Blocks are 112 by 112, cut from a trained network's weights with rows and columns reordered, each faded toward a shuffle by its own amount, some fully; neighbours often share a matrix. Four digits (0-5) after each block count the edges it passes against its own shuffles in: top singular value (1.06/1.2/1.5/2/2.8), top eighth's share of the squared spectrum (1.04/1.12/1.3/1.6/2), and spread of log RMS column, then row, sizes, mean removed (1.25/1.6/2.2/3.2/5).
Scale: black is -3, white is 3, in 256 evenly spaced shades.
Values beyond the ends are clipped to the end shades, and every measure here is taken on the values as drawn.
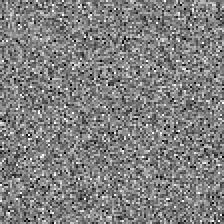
0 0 0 0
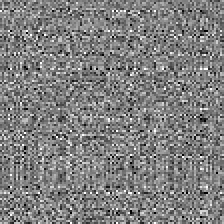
5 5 2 4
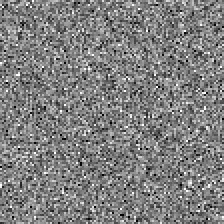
0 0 0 0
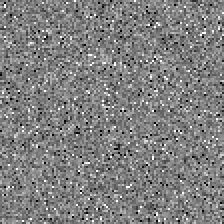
0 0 0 0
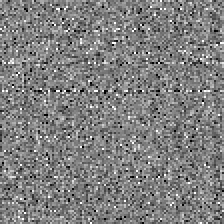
2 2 0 2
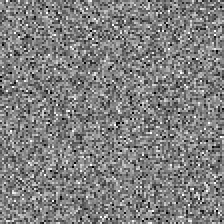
1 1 0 0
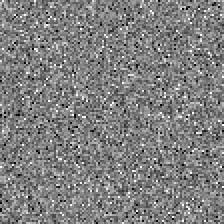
1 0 0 0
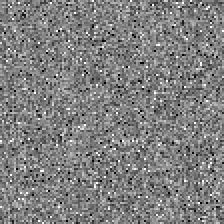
1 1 0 0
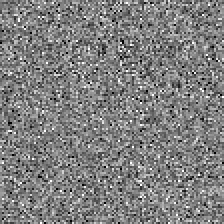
3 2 1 1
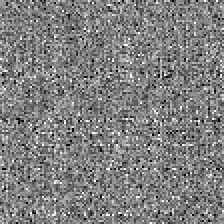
3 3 1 2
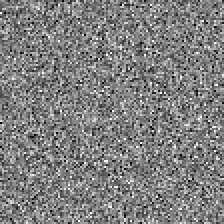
2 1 0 0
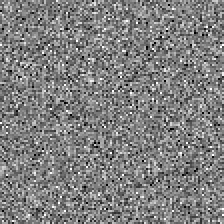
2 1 0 0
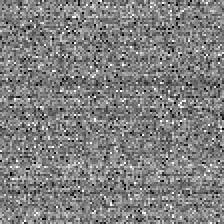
3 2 1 0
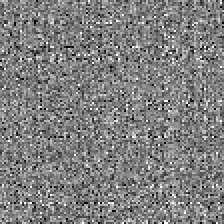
3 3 1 3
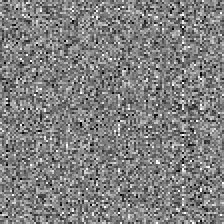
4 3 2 1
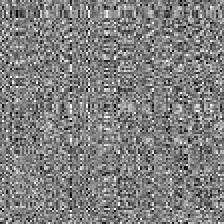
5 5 4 2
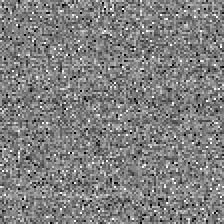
1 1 0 0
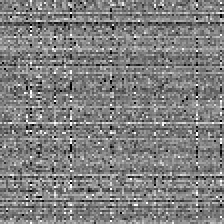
5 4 3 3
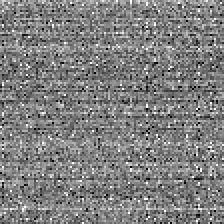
4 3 2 1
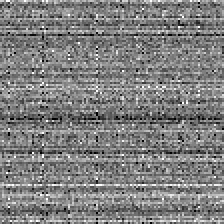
5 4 3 3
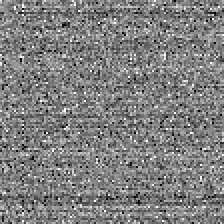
3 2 1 1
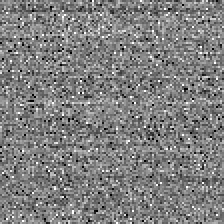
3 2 1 0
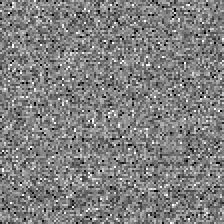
1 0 0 0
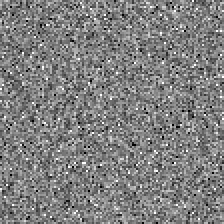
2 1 0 1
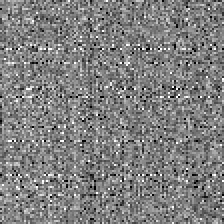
3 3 1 3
